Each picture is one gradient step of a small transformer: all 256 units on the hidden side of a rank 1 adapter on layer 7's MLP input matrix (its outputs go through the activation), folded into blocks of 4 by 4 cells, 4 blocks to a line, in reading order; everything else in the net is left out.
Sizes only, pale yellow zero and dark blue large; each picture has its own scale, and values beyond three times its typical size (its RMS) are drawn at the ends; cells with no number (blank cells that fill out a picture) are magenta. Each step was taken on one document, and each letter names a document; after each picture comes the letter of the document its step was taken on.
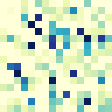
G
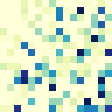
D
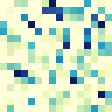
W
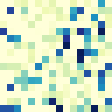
D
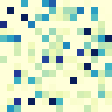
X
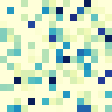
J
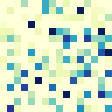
J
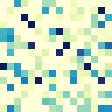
W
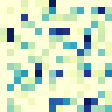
D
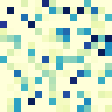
X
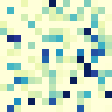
J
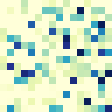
G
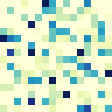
J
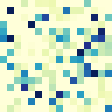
X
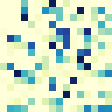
W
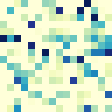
J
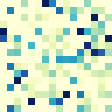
X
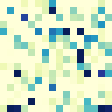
D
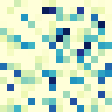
D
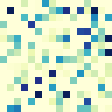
X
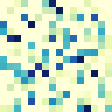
J
